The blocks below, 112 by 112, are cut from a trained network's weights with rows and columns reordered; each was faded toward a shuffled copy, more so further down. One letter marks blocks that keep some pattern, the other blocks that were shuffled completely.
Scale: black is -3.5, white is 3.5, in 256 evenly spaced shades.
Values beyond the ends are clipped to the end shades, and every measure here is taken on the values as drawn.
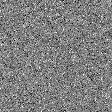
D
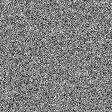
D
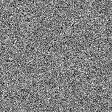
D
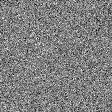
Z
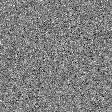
D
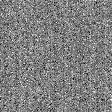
Z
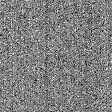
Z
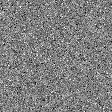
D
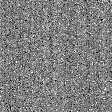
Z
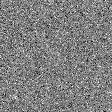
D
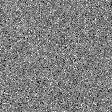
Z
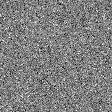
D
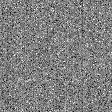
Z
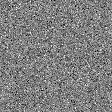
D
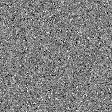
D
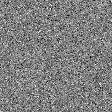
Z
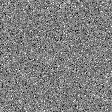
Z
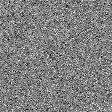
D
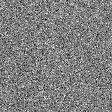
D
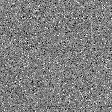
Z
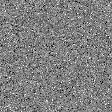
Z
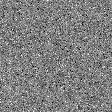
D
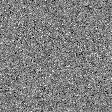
D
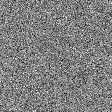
D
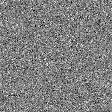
D
